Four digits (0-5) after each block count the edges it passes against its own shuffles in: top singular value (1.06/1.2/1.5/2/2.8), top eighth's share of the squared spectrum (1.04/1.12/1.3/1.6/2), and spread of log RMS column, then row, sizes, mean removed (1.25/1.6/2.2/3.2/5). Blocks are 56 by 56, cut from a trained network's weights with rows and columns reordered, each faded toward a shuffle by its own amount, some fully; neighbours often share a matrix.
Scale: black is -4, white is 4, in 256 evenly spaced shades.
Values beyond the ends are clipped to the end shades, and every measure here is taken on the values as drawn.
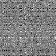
4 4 2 2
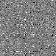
3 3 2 2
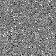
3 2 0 0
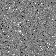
0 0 0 0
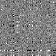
3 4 2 2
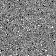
1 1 0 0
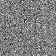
2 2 0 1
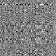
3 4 1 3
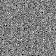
2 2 0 0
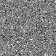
1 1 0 0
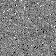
0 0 0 0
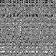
4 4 2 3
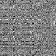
4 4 2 2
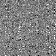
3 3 2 1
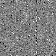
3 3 1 0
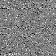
3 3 0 2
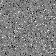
0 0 0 0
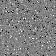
0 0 0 0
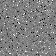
0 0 0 0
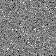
1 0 0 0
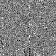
3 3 1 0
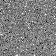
0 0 0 0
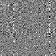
4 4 2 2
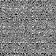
3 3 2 2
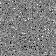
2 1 0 0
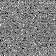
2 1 0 0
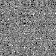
3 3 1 1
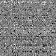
3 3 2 2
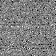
2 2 0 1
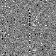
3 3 2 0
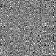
3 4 2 1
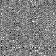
3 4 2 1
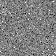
2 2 0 0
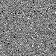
1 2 0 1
